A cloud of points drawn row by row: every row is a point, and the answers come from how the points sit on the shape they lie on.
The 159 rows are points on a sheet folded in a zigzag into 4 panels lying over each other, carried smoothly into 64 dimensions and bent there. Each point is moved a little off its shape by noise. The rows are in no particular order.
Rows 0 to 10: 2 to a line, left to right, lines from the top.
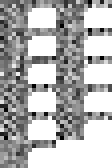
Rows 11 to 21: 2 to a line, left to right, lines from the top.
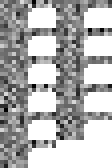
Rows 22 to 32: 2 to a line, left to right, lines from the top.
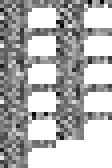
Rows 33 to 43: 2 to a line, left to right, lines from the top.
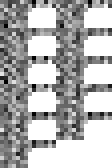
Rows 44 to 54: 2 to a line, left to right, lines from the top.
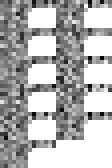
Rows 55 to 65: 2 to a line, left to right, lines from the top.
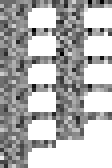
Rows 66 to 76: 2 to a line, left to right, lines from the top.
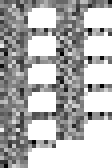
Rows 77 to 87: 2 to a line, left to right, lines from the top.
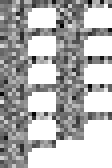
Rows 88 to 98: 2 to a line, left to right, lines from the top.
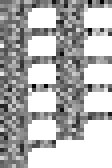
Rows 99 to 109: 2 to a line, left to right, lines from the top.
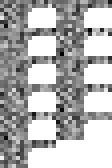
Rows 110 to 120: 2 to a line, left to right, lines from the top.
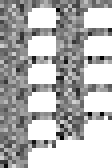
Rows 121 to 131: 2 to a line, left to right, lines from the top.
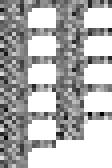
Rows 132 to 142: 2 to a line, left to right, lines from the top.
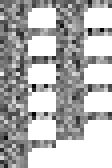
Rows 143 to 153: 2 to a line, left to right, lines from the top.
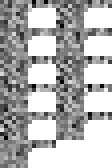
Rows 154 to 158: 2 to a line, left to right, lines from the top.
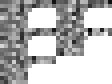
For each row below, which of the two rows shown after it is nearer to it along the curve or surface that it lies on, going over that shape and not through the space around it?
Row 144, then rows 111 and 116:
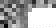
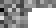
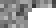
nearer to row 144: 111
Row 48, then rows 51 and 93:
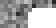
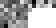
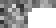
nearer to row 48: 51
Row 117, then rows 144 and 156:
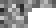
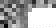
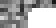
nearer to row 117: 156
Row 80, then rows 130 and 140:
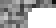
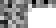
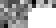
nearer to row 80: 140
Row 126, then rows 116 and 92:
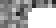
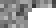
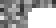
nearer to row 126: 92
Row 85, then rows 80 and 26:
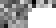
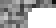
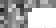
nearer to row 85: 80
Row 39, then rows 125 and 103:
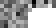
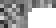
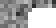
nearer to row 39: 103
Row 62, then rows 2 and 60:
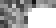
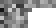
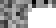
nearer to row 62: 2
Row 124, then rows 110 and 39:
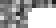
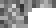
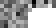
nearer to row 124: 39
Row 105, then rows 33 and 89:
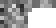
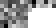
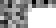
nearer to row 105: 33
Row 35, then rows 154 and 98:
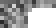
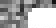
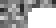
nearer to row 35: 98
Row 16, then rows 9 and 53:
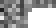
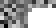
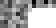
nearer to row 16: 9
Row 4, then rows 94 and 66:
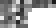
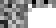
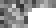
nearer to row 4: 94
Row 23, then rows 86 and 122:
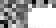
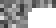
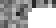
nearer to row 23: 86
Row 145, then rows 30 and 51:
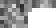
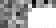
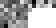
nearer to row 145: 51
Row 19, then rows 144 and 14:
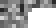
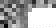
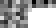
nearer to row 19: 144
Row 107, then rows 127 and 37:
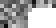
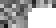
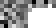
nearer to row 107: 127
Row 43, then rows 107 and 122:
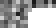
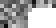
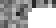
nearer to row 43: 122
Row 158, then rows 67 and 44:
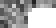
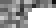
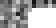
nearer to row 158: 67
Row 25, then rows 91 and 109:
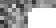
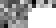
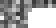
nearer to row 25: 91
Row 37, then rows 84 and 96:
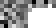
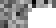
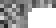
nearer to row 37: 96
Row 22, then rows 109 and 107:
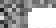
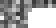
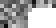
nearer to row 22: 109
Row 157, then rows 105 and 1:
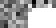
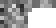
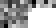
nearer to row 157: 1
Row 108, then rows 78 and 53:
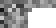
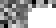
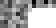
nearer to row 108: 78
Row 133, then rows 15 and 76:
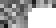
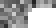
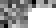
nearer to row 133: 76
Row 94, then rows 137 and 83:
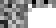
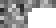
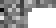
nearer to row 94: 83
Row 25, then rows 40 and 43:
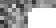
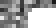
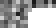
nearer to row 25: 40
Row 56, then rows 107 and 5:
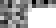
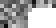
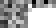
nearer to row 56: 5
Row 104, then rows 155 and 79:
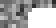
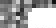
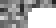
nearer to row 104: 79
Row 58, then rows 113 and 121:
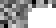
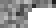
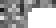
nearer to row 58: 121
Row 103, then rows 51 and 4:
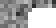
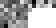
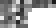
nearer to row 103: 51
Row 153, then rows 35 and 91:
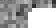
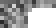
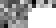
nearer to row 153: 91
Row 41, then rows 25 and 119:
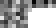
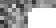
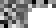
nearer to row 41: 119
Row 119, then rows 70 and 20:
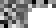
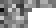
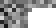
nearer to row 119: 20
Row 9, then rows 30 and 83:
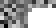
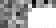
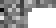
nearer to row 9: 83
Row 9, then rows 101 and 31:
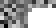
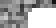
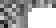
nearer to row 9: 31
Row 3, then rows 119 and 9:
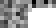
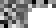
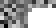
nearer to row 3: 119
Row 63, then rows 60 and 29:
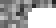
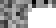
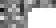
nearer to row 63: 29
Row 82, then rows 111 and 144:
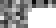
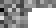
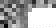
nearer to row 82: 111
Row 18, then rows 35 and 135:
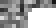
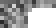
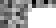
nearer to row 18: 35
